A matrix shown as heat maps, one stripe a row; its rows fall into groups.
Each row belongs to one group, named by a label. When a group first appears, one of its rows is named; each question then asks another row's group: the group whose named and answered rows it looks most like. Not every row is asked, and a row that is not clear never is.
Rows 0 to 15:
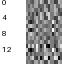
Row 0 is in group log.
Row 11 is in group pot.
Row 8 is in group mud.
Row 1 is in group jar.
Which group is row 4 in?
log
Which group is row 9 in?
pot
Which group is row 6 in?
mud
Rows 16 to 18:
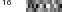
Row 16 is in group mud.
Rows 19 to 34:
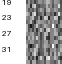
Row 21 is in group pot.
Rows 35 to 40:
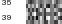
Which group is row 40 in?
log
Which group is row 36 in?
pot
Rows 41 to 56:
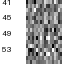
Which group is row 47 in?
log
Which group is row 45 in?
jar
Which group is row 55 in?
jar
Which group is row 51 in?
log
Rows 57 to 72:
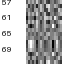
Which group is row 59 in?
log
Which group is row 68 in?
mud
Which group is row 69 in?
mud
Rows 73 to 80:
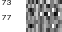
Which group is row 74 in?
pot
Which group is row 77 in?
pot
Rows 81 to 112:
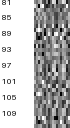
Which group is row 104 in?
mud
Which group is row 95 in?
mud
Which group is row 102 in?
log
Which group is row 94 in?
jar
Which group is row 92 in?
jar
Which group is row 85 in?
pot
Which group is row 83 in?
mud
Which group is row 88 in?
mud
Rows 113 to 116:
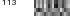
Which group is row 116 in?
mud
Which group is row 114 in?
pot
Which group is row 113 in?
pot
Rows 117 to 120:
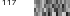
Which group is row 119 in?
pot
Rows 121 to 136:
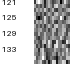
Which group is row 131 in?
log
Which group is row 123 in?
pot
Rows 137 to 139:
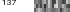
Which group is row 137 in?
log
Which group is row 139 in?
mud
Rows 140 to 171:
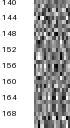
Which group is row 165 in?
mud
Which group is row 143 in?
jar
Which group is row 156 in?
pot
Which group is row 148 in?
pot
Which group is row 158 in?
mud
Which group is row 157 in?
pot
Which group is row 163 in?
log
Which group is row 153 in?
mud
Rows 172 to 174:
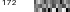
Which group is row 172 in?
mud
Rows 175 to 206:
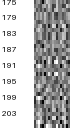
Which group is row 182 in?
mud
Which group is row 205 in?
mud
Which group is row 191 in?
mud
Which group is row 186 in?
jar
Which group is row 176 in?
log
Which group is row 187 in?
pot
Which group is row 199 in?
mud
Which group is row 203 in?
mud
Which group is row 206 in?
jar
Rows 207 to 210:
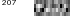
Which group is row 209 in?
jar
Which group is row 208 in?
mud
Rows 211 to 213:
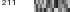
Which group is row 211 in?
pot
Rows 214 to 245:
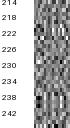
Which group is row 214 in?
log
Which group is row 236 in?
mud
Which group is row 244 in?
log
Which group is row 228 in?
pot
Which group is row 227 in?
jar
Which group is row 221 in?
jar
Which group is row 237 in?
pot
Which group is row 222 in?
jar
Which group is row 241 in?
pot
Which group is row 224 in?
jar
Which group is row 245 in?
pot
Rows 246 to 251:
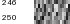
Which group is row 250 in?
jar
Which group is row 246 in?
pot
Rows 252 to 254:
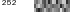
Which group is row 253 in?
mud
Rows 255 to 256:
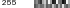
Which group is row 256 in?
jar
